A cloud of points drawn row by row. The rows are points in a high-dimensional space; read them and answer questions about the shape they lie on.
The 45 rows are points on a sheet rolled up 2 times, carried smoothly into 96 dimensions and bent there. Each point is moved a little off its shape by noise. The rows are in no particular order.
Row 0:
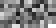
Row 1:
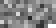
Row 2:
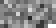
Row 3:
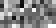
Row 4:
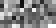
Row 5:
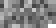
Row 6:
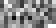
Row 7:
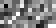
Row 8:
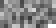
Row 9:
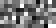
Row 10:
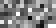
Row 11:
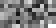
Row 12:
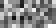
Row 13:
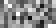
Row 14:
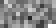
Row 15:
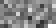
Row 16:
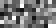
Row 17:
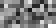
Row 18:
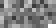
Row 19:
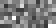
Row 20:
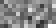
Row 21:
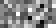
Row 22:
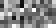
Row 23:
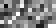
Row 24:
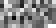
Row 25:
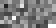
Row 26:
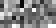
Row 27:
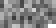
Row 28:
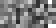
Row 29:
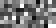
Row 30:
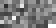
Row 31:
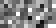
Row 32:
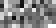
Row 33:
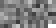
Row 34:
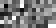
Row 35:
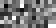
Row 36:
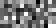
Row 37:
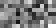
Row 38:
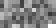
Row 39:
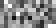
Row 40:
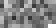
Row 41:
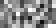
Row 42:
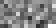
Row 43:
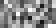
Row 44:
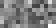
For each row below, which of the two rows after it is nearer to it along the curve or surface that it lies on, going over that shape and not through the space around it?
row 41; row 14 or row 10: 10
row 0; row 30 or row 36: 30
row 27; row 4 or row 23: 4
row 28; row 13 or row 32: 32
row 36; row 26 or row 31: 31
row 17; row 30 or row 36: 30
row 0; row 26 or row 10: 26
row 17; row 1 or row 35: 1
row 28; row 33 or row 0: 0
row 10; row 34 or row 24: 34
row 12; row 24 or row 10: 24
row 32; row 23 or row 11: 11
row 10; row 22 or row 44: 22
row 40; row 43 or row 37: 37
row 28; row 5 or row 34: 5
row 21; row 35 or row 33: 35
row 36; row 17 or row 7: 7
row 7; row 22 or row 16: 16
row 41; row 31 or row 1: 31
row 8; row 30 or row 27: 27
